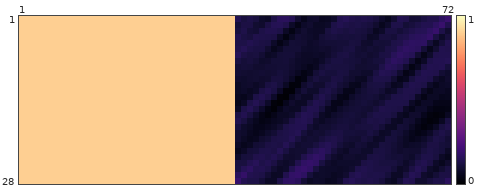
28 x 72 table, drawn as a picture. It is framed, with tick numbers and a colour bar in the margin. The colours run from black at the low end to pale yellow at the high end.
The table splits into one row of 2 panels. Panel 1,1: very high, flat. Panel 1,2: very low, slanting up to the right, faint in contrast.
